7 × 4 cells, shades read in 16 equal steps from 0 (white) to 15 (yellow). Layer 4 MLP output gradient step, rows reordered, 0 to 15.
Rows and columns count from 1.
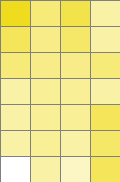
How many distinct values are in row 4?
2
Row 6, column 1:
6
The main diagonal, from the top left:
15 8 8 6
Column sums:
53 52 54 59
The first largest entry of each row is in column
1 1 1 2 4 4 4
